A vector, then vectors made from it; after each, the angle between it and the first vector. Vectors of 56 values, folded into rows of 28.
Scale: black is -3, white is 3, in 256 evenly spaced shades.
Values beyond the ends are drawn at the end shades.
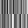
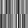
orthogonal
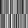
orthogonal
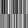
partly aligned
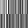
partly opposed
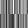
partly opposed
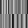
nearly opposite
